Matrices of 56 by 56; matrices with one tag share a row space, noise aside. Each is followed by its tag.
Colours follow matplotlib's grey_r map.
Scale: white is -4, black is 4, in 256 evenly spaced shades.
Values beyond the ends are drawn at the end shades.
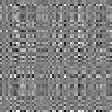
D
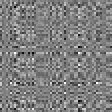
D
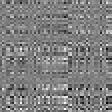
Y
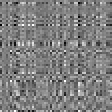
D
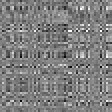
Y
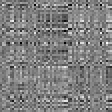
Y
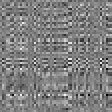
Y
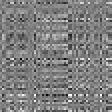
Y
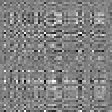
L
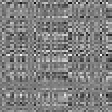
Y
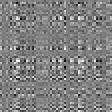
D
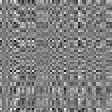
D
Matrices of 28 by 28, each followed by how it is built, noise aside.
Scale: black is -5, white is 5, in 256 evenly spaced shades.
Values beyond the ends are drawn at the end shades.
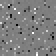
sparse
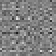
low rank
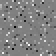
sparse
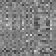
low rank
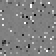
sparse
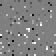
sparse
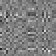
low rank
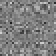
low rank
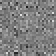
low rank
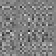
low rank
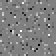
sparse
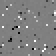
sparse
